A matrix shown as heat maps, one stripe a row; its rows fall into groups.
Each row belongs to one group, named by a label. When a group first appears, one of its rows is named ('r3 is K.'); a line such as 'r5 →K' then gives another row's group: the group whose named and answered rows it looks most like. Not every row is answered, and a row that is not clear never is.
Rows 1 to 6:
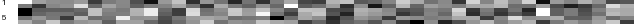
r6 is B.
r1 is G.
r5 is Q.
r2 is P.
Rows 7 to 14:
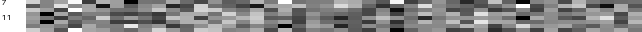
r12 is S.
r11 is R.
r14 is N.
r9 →N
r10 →S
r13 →Q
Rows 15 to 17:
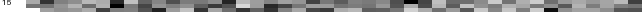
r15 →B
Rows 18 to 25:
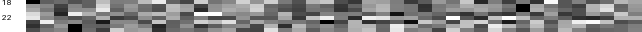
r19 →R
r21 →N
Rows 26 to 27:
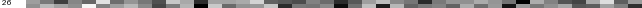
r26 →R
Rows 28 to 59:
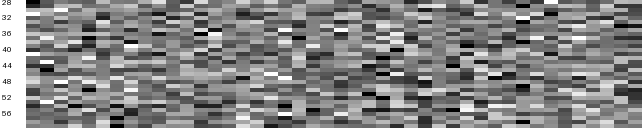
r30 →B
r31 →G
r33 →R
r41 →G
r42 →P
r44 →P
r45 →S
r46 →B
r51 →P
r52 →B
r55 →P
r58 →R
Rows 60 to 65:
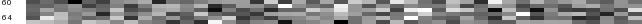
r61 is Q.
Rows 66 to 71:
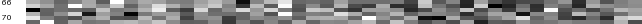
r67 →N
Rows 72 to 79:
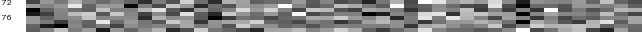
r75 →P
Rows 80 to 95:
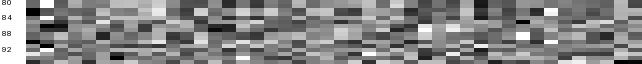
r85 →R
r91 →S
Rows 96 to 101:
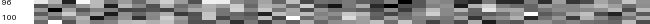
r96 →N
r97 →P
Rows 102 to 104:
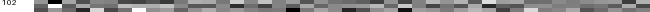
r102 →S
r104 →Q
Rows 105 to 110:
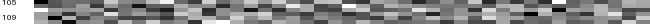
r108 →R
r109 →S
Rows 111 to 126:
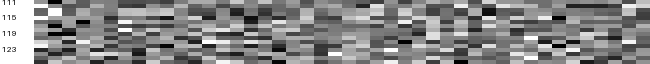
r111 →S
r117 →S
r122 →G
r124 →P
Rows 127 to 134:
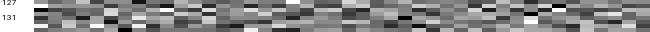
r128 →G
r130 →R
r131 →Q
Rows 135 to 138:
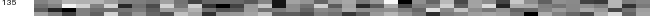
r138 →R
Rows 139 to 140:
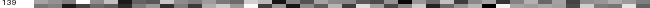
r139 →N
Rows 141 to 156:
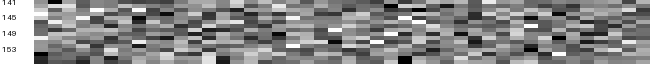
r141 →S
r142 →B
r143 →B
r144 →G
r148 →P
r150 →G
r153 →R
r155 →Q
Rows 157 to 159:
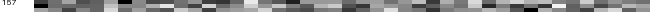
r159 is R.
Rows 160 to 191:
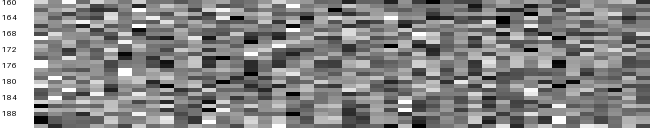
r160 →B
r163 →R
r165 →N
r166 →Q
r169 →G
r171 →B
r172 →R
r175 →G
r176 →G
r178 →N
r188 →Q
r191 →B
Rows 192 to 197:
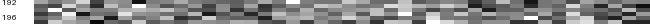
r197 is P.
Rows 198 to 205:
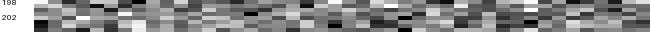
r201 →N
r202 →N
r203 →P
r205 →Q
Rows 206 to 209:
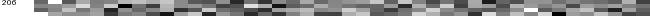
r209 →G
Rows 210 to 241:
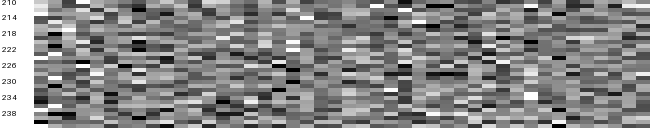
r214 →P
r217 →B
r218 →S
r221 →S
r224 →G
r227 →Q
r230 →Q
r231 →S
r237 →G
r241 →G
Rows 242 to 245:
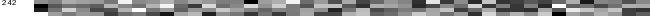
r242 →N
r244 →P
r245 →G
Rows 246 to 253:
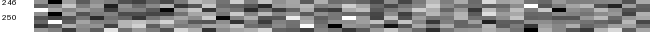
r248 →G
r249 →S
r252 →P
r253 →R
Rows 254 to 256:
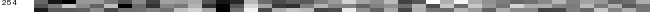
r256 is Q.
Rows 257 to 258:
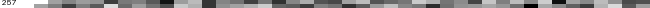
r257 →G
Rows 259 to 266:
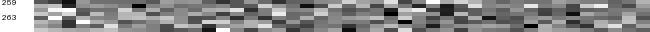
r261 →B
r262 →B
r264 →N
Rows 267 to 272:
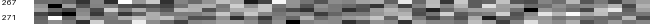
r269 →R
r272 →Q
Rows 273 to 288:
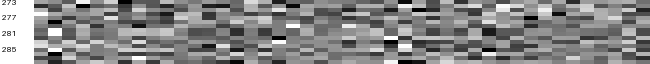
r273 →N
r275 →B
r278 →S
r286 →S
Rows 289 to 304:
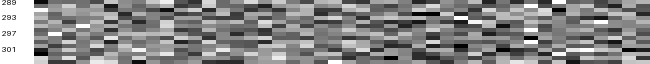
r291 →G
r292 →B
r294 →P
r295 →N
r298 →R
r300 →P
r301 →P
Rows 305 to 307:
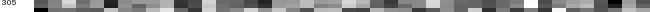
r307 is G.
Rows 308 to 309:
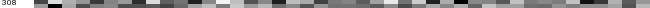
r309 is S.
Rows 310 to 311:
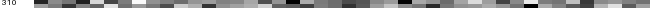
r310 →Q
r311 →R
